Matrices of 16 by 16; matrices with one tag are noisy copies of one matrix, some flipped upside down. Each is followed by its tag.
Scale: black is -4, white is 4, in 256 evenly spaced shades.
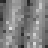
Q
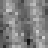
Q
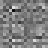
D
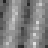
Q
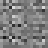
D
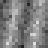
Q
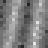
Q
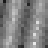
Q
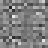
D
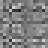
D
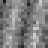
Q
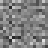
D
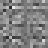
D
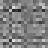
D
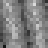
Q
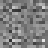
D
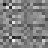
D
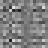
D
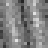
Q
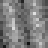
Q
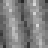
Q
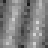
Q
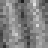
Q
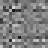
D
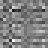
D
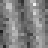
Q
